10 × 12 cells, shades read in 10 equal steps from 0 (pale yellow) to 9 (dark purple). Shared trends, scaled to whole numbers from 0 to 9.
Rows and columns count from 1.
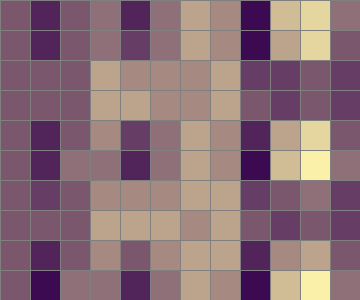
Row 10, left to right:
6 9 5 5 8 5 3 4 9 2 0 5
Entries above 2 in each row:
10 11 12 12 11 10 12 12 12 10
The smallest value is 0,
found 2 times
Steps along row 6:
up down same up down down up up down down up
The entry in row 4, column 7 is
4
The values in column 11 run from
0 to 6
